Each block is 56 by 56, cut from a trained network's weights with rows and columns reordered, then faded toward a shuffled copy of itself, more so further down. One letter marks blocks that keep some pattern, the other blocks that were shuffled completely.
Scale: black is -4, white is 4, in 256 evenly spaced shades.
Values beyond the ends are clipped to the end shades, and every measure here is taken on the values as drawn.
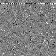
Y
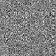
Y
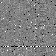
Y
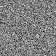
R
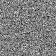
R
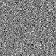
Y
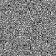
Y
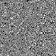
Y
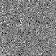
Y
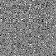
Y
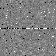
Y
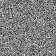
R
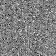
R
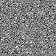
Y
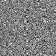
Y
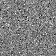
R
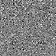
Y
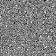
Y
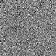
Y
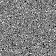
R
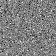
R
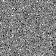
R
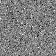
R
